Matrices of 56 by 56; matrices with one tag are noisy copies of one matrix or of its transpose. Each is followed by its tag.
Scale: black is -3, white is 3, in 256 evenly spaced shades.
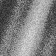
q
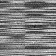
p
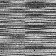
p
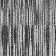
p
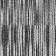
p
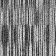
p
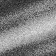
q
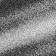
q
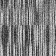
p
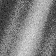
q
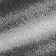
q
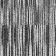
p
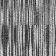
p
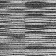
p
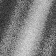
q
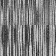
p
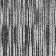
p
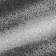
q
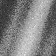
q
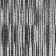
p
